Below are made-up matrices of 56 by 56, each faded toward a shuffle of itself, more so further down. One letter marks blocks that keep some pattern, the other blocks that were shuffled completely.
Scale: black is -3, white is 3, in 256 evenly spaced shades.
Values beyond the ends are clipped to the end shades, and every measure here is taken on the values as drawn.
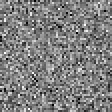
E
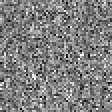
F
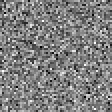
E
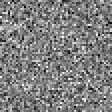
E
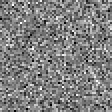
E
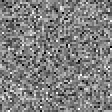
F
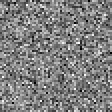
E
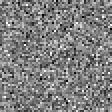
E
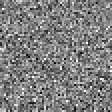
E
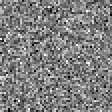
F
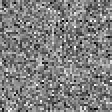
F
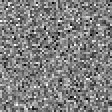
F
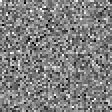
E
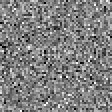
F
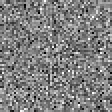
F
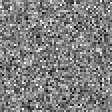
E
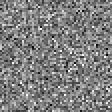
E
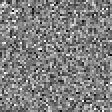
E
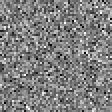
F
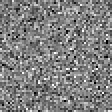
F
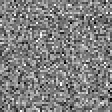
E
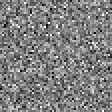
F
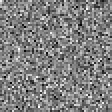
E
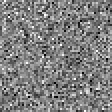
E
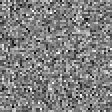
E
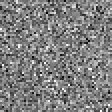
E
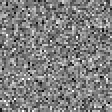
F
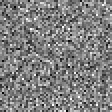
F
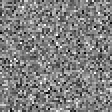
E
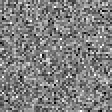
E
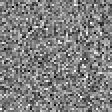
E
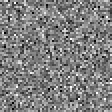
E
